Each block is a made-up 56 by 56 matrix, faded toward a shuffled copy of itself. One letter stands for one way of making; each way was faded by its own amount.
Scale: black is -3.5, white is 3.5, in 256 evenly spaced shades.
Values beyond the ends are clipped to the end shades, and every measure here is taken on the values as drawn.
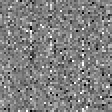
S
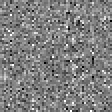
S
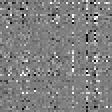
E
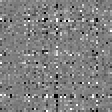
E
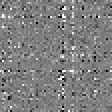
E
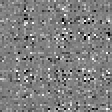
E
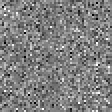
S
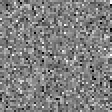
S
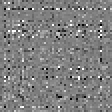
E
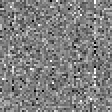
S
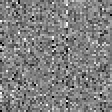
S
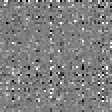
E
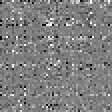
E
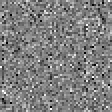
S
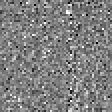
S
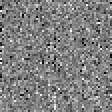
S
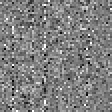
S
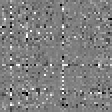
E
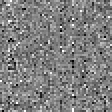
S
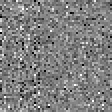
S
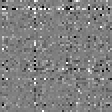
E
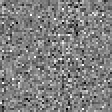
S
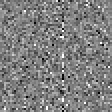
S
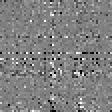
E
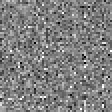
S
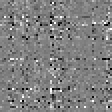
E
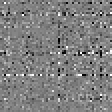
E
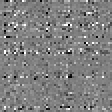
E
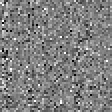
S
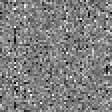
S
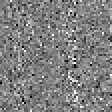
S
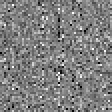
S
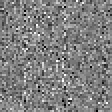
S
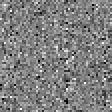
S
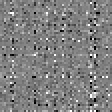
E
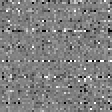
E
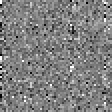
S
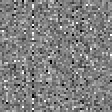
S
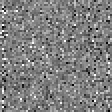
S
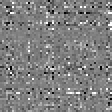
E
